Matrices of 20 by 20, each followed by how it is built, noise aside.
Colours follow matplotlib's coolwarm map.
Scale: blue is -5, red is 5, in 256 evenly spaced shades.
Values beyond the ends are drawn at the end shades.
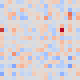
low rank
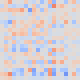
low rank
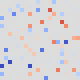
sparse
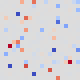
sparse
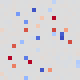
sparse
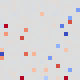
sparse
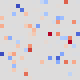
sparse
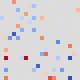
sparse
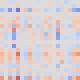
low rank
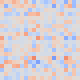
low rank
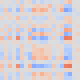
low rank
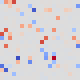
sparse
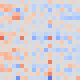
low rank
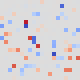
sparse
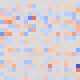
low rank
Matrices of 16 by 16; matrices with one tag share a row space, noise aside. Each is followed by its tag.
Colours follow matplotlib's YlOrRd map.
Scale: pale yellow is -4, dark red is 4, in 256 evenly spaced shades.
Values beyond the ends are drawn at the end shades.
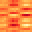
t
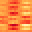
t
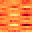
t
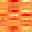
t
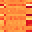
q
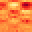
t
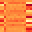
q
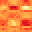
t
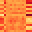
q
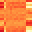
q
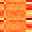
q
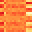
q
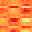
t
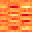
t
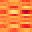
t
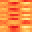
t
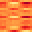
t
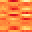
t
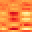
t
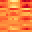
t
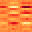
t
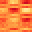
t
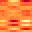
t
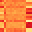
q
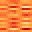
t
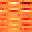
t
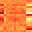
q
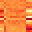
q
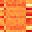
q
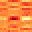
t
